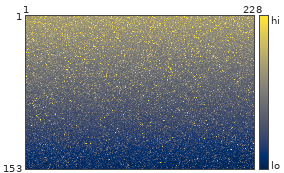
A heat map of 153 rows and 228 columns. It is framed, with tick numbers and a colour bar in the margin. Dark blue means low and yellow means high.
Slope: up to the top. Average level on the scale: 40%. Stripes: none. Grain: fine.
